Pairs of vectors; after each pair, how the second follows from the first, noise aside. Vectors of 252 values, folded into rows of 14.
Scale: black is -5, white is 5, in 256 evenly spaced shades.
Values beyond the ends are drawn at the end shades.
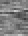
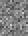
shuffled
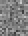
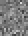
sign-scrambled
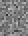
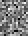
scaled up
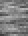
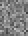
shuffled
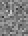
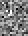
scaled up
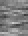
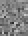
sign-scrambled
